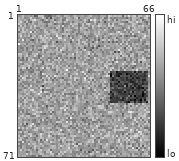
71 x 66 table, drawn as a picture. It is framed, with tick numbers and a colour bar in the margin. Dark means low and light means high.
No regular stripes run through it. The middle right is the ninth with the lowest average. The values are skewed, with a long tail toward low values. An odd patch, lower than its surroundings, sits in the middle right.
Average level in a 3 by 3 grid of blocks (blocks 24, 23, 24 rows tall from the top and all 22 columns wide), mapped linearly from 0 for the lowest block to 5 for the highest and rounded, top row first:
5 5 5 / 5 5 0 / 5 5 5
